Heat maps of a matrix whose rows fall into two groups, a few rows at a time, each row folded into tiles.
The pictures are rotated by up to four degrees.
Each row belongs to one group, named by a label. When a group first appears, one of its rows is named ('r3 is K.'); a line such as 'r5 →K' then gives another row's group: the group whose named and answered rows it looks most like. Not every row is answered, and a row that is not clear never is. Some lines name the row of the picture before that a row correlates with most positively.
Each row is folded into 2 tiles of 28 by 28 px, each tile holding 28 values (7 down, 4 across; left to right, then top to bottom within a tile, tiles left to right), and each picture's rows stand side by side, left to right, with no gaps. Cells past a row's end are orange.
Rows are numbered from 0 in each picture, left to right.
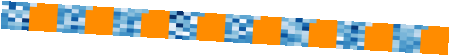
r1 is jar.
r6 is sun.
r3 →sun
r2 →jar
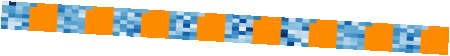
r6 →sun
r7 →jar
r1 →sun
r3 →jar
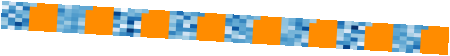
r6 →sun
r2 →jar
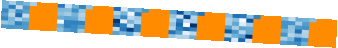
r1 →sun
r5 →jar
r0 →jar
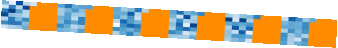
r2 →sun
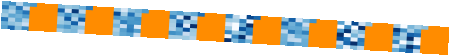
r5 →sun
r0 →sun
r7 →jar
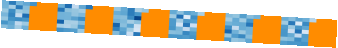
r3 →jar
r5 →jar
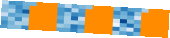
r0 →sun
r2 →sun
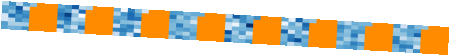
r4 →sun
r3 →sun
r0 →sun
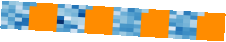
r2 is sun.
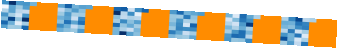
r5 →sun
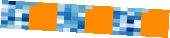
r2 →jar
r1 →sun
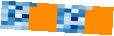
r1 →jar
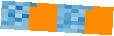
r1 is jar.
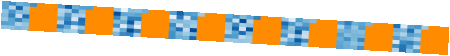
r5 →jar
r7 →sun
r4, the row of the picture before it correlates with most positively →0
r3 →jar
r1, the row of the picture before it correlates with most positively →1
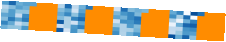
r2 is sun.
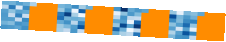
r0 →jar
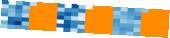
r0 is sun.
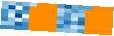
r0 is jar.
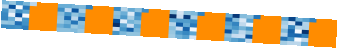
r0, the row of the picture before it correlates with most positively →0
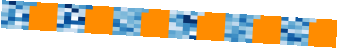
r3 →sun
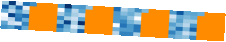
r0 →sun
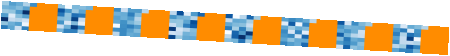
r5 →jar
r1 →jar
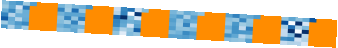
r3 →jar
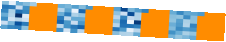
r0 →jar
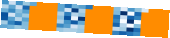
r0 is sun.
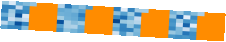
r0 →jar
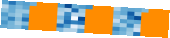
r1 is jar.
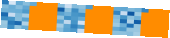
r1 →jar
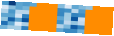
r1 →jar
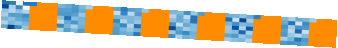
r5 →jar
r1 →sun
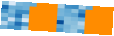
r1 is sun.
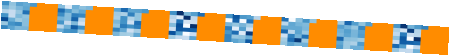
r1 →jar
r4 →jar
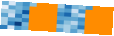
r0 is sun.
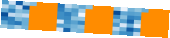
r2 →jar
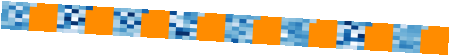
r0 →jar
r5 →sun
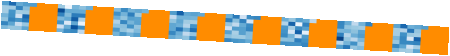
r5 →jar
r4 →sun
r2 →sun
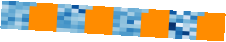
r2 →jar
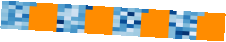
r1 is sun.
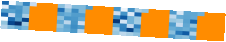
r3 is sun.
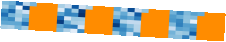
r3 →sun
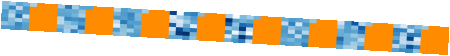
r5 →jar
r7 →jar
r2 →sun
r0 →jar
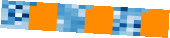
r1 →sun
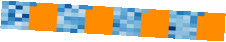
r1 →sun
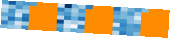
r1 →sun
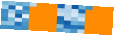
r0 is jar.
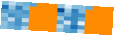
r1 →jar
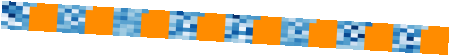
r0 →sun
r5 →jar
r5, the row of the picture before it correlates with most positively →1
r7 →jar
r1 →jar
